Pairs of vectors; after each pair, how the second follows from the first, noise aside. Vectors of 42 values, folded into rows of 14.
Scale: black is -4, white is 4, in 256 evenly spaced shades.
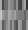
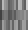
negated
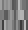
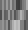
shuffled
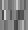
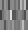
shuffled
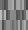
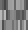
copied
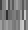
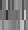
copied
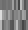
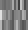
copied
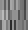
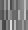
negated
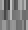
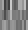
copied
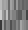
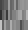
negated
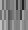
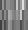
negated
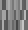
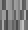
copied
